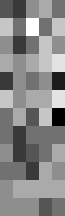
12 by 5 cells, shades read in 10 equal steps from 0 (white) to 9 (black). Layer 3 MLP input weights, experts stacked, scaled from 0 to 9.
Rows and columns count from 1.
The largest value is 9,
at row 7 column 5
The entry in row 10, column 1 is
5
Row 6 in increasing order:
1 2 3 3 4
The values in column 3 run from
0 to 7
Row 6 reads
2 4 3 3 1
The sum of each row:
25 14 22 13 28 13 25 27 25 24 16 23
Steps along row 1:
up down down up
